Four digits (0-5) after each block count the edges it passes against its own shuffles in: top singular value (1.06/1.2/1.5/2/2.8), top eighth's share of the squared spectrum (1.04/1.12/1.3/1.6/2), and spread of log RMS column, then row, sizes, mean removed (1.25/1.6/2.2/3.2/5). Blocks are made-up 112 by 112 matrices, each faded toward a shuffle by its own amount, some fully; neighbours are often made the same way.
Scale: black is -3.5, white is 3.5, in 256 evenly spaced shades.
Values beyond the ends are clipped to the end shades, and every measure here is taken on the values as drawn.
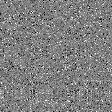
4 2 1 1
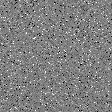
0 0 0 0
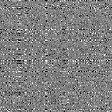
5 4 2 3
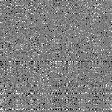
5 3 2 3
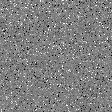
2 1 0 0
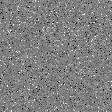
2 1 0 0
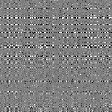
5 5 3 4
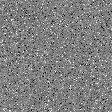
2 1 0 0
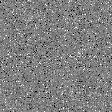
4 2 0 1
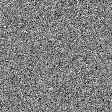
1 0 0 0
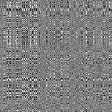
5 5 4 4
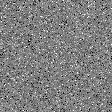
2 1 0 0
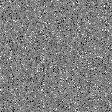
3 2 1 0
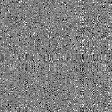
4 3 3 2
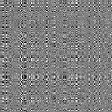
5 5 4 4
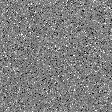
2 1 0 0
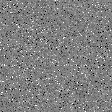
1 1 0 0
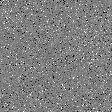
0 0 0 0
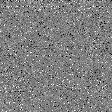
1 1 0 1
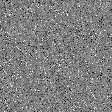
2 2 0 0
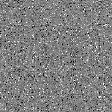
4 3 2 1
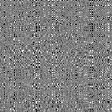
5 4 3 3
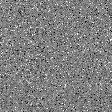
3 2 1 0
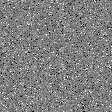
2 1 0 0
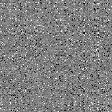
4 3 2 2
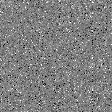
3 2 1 1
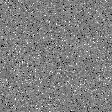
2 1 0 0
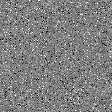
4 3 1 1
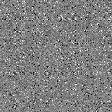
4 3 2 2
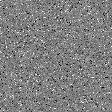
2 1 0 0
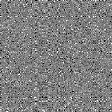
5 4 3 3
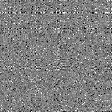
4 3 2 2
